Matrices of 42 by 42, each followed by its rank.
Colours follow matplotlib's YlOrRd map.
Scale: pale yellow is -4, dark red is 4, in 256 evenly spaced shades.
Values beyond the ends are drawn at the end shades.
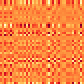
two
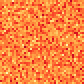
full rank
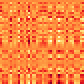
two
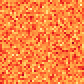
full rank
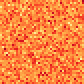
full rank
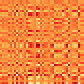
two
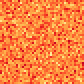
full rank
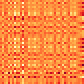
two
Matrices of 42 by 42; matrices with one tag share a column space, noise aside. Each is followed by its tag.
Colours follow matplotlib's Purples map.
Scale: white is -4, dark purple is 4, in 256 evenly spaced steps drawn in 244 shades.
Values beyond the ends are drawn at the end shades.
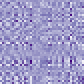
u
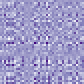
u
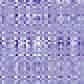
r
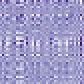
r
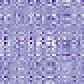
r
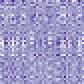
r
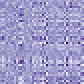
u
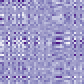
r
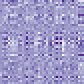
r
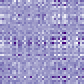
r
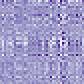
r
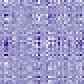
r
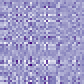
u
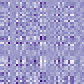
u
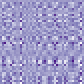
u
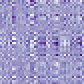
r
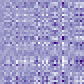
u
